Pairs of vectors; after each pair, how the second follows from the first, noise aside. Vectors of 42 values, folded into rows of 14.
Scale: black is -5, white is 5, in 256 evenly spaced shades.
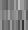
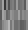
reversed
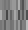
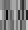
scaled up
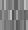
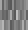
reversed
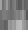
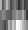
scaled up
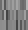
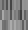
reversed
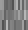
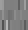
partly zeroed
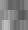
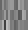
sign-scrambled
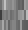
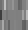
partly zeroed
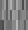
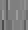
partly zeroed
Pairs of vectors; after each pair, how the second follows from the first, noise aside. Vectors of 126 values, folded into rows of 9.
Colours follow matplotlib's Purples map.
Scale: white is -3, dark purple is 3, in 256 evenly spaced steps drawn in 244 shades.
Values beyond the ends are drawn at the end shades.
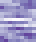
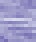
shrunk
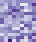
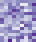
copied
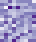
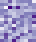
copied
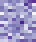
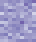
shrunk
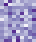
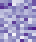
shuffled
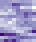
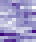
copied
